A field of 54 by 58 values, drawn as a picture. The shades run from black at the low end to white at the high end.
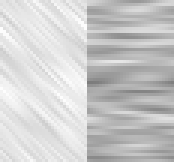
It is made of 1 by 2 panels. Panel 1,1: very high, slanting down to the right, faint in contrast. Panel 1,2: high, streaked across.
